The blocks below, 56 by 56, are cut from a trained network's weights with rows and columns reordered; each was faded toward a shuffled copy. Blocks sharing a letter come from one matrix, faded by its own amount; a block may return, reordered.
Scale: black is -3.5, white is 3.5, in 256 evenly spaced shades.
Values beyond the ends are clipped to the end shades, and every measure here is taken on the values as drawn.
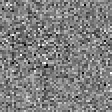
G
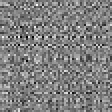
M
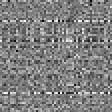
M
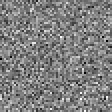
G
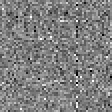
G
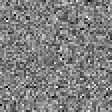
G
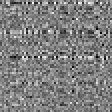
M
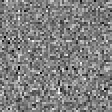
G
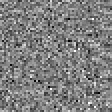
G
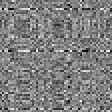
M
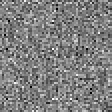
G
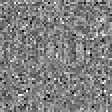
G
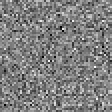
G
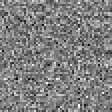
G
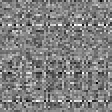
M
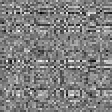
M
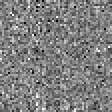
G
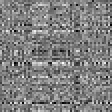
M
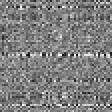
M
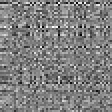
M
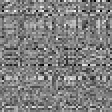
M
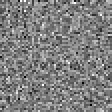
G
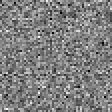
G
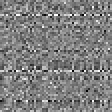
M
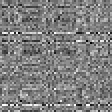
M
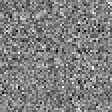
G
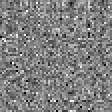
G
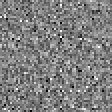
G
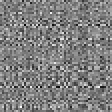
M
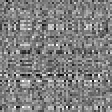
M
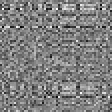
M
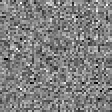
G
